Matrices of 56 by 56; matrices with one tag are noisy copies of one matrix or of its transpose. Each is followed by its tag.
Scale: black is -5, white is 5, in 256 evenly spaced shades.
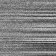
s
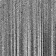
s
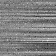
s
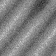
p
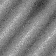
p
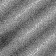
p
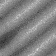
p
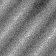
p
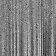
s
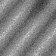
p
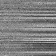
s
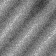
p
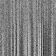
s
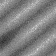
p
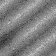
p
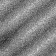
p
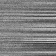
s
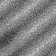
p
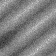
p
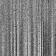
s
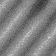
p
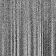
s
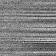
s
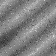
p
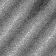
p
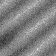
p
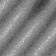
p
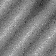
p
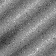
p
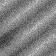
p
